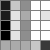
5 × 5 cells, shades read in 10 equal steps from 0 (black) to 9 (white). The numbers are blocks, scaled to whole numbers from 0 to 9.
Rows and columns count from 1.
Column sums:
8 37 27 43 37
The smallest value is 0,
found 2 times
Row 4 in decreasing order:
9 9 8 5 0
